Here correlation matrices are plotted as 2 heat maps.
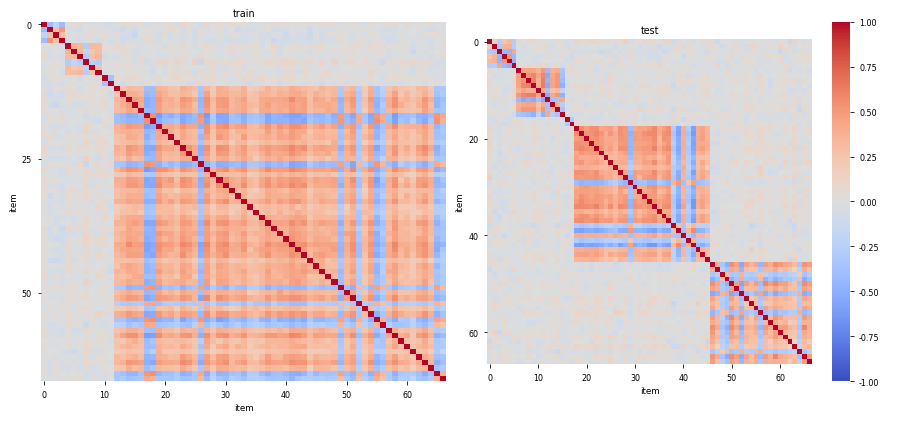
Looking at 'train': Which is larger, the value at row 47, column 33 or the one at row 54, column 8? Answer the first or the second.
the first
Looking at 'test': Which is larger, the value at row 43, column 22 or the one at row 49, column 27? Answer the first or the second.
the first
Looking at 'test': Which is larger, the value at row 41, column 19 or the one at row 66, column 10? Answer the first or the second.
the second
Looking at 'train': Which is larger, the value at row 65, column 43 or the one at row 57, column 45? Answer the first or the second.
the second
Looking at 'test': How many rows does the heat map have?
67
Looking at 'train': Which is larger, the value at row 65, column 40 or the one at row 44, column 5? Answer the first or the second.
the second
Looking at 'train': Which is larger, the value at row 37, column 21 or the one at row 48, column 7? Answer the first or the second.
the first
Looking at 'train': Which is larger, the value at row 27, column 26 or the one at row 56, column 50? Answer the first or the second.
the second
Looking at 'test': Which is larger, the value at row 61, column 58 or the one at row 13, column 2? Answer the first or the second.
the first
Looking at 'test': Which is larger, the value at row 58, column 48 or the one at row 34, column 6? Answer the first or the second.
the second
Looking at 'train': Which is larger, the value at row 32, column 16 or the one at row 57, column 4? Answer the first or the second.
the first
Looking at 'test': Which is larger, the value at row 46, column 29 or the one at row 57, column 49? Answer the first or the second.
the first
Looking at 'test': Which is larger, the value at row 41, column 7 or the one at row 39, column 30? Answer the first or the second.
the first
